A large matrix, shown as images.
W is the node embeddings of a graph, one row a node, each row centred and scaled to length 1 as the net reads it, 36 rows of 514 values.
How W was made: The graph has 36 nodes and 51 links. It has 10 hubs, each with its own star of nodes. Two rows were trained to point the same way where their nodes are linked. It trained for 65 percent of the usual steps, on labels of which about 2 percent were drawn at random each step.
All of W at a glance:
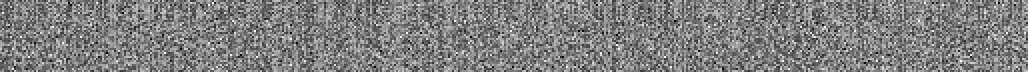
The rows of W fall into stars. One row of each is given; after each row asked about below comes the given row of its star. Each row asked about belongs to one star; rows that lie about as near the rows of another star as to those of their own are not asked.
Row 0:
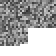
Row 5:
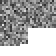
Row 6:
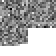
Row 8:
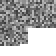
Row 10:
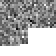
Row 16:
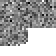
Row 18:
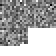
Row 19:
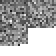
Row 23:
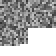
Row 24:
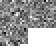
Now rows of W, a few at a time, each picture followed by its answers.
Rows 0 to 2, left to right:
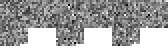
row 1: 23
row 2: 6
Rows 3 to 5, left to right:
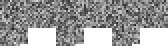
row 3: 18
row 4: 6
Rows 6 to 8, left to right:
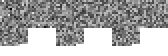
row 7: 16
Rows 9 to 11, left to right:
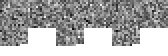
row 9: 5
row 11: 19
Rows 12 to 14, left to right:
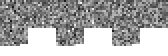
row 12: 5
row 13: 23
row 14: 19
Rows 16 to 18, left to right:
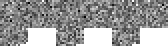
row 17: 23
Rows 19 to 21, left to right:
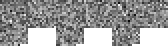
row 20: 24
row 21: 16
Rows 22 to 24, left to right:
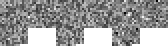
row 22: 10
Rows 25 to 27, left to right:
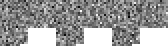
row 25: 0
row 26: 8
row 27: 8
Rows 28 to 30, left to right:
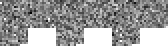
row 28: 6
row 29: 19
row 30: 23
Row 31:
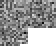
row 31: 8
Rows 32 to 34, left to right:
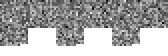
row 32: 24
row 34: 19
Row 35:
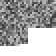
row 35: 10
